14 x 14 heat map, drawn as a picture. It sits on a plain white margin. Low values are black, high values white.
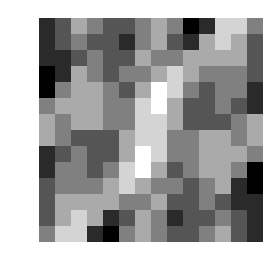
There is no overall slope. The centre is the ninth with the highest average. A half turn leaves it unchanged. No seam splits the table. Upright stripes repeat 3 times across the table. The histogram is bell-shaped.
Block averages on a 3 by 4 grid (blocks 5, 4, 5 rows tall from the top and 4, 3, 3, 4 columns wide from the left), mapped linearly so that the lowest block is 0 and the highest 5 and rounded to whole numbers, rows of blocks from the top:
0 1 4 3
3 5 5 3
3 4 1 0
